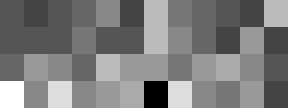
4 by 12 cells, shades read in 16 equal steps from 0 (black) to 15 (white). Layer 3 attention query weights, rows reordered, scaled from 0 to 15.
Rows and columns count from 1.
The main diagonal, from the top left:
5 5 8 8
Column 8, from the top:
7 8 7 13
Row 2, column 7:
11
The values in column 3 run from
5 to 13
